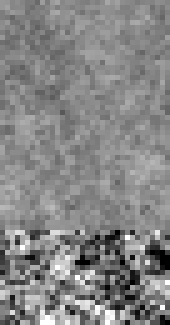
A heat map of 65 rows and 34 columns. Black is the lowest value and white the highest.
Seam: horizontal, 70% of the way down, the top part calmer. Slope: none. Ninth with the lowest average: bottom right. Mirror symmetry: none.
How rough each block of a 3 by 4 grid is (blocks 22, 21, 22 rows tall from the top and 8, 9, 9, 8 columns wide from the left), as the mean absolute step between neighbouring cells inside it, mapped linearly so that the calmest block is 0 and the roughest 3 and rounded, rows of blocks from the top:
0000
0000
3333
